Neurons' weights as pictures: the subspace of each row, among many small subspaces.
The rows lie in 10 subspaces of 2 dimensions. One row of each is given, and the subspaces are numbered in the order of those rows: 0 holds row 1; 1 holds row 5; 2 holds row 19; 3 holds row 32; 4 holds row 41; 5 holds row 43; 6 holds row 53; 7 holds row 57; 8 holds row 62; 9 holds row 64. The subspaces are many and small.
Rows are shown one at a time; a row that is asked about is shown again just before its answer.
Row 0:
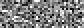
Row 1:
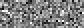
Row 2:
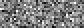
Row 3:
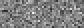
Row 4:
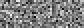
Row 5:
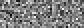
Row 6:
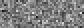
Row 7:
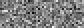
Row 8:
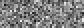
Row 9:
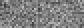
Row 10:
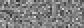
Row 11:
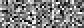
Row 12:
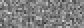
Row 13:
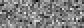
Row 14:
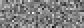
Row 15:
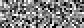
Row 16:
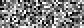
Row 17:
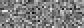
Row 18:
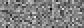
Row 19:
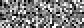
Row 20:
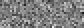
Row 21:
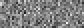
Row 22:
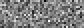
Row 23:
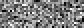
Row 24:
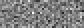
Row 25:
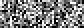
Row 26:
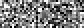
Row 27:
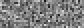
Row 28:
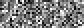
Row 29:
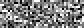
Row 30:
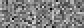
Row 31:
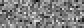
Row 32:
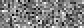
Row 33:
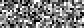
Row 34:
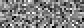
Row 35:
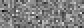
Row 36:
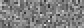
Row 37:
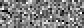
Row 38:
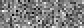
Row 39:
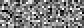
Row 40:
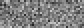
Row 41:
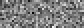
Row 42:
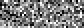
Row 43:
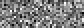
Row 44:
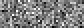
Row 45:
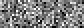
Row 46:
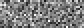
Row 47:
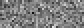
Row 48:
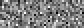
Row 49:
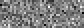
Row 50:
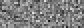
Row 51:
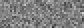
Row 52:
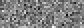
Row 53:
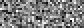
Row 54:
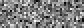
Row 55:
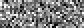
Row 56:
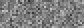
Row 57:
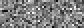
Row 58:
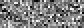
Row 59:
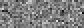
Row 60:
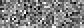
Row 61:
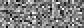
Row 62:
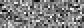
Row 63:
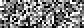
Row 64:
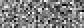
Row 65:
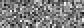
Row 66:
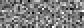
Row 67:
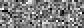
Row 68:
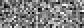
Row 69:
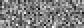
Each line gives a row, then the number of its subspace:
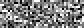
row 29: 8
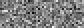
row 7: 7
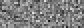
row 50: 2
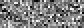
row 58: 8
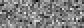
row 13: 5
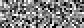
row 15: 2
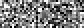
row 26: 9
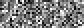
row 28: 0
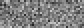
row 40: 9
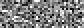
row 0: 2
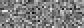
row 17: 7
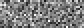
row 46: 9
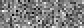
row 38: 3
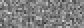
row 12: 6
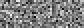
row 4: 1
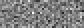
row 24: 4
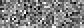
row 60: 6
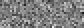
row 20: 8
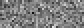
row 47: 4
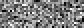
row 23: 8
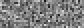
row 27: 2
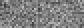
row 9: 9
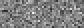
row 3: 7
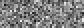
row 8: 5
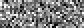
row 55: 4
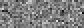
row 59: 0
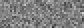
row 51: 8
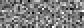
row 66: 4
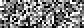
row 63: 6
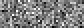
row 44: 3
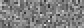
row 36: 2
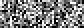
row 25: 3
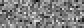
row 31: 5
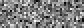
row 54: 5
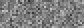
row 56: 0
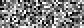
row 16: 6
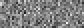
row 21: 0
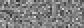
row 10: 1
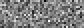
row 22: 9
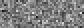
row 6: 3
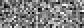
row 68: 9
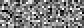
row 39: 7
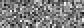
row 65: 5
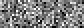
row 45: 3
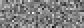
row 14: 4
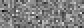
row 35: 3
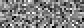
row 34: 2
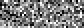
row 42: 4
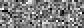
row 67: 0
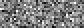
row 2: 6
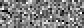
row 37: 0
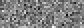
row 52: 6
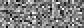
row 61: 1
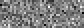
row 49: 8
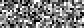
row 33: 5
